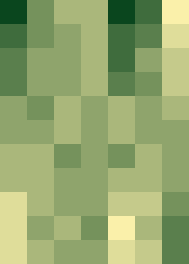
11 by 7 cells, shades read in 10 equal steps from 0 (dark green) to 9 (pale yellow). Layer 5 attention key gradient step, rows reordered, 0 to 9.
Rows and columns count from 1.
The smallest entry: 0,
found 2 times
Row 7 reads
6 6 4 5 4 6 5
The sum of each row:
27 30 33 33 37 37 36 39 42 41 42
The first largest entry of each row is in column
7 7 7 7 3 3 1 1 1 5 1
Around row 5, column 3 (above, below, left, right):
5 6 4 5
